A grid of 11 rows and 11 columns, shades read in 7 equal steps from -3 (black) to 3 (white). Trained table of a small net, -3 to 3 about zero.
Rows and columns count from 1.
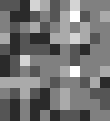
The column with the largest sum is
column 8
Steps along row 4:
down up down same up same up down down up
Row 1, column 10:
0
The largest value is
3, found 2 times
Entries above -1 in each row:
7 6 9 6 3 8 8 8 6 6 4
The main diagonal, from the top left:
-1 -2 0 -2 -1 0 1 0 0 0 0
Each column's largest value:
1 1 2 2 1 1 1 3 1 1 1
